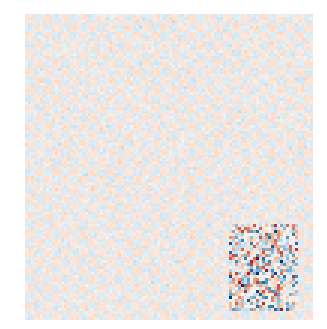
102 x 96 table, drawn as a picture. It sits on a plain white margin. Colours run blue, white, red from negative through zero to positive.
In the bottom right lies a patch that is rougher than the rest. No overall slope runs across the table. A checkerboard runs through the table. The bottom right is the roughest part.
